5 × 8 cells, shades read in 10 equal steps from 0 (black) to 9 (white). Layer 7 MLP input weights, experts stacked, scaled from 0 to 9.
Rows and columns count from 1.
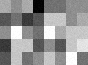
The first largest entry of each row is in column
1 5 2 8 7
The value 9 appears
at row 3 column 2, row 3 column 5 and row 5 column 7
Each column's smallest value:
2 4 2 0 4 3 5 4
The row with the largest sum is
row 3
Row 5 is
3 7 4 5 7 5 9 4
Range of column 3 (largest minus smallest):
5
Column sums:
19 32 24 15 32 25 33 30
